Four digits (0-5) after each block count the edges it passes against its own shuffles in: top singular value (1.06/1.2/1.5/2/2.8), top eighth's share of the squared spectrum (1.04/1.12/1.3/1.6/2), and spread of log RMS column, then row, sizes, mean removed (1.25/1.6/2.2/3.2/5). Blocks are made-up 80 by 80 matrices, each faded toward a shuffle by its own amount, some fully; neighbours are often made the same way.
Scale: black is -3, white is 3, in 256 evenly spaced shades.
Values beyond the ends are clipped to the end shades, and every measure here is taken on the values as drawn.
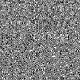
3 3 1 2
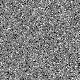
0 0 0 0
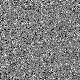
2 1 0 0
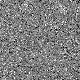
2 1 0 0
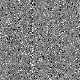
1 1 2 0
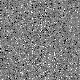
1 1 1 0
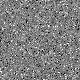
0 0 0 0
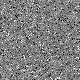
0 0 0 0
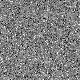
0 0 0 0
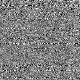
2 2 0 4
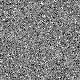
0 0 0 0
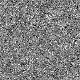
0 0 0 1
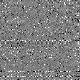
4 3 1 2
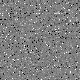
3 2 0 1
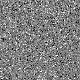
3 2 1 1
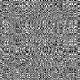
5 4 3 3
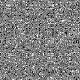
4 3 2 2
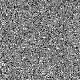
3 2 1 0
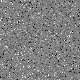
0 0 0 0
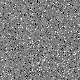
0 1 0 0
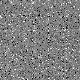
2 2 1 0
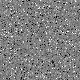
0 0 0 0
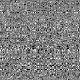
4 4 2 3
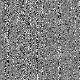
1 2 3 0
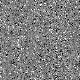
1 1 2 0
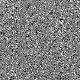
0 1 2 0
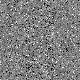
0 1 2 0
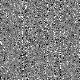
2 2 3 0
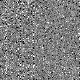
1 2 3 0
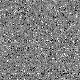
2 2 0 2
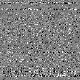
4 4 1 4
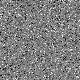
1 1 0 0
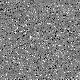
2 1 0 1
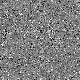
2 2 0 1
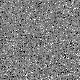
1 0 0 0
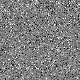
2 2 0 1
